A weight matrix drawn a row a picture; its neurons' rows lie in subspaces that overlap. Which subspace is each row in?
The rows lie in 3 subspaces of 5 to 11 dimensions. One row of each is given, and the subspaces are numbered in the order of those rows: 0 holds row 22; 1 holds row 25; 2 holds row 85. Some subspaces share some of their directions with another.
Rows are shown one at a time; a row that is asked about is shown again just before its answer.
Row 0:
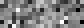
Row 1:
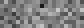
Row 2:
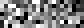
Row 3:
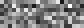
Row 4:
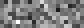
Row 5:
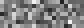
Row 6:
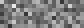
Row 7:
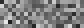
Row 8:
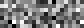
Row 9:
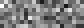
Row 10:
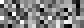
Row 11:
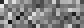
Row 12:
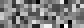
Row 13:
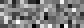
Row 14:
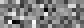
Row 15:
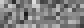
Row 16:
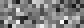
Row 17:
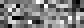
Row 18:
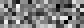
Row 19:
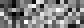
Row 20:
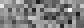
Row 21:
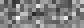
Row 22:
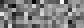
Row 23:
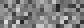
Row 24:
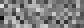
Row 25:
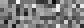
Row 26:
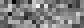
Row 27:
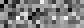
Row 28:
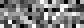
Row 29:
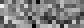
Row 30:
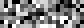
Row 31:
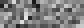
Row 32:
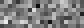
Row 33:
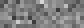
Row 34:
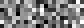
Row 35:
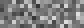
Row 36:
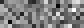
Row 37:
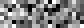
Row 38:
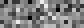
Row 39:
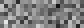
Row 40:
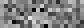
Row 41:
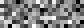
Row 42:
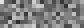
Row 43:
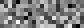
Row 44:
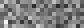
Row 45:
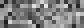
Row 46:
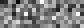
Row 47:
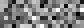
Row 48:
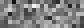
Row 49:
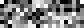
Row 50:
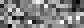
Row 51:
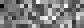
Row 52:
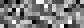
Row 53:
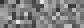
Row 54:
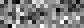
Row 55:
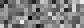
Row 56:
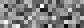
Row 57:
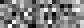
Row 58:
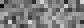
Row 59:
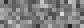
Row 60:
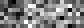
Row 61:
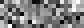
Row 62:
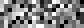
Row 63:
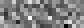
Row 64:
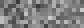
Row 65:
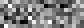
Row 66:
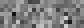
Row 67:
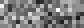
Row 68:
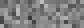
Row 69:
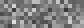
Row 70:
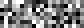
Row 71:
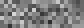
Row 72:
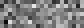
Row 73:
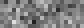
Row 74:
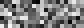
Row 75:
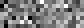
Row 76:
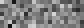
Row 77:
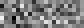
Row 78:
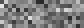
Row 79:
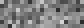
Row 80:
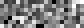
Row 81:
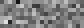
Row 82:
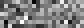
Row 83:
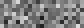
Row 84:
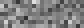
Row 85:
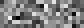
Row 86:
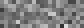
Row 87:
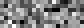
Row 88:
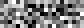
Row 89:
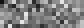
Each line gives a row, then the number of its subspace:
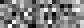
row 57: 0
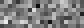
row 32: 0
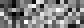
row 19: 0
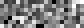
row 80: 2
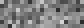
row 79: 1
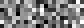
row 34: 0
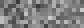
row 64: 0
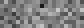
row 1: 0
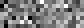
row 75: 2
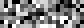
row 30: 2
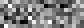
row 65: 0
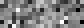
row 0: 1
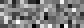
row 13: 0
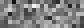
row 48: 1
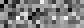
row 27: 2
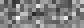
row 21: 2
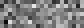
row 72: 1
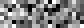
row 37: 0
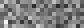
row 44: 1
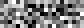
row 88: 0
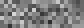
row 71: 0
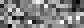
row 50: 2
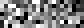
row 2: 2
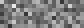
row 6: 1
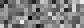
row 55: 2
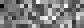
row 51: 0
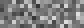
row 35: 0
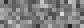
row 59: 0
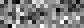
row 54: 2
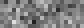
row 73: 0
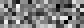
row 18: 2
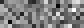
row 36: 2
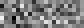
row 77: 0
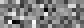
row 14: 0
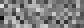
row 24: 0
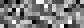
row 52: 0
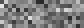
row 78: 1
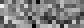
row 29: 0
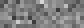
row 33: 2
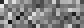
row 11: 2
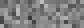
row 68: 0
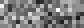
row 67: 0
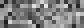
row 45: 1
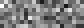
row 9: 1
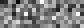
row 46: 0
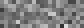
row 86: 0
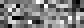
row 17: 2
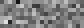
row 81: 0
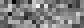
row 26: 1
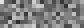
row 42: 2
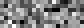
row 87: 0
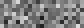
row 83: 0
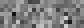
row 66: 1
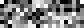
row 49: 2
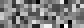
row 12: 0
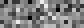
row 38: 2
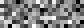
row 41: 0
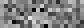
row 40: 0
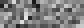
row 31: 1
